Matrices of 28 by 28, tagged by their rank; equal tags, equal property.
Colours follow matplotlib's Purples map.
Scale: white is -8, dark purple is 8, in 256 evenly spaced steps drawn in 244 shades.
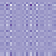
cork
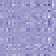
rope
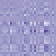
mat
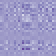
mat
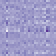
rope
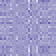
rope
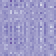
rope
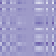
cork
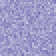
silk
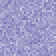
silk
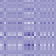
cork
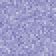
silk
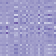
mat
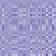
mat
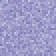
silk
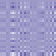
cork
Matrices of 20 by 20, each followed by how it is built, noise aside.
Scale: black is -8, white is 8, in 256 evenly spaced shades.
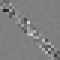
banded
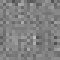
low rank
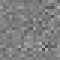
low rank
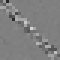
banded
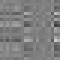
low rank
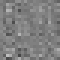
low rank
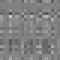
low rank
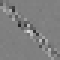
banded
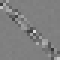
banded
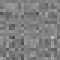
low rank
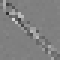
banded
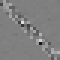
banded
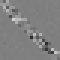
banded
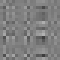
low rank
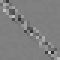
banded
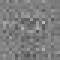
low rank
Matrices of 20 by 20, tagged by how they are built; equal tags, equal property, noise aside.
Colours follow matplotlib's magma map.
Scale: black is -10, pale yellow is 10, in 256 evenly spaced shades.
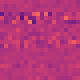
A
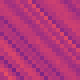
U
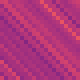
U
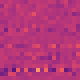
A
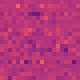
A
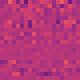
A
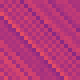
U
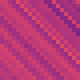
U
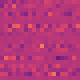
A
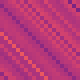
U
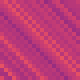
U
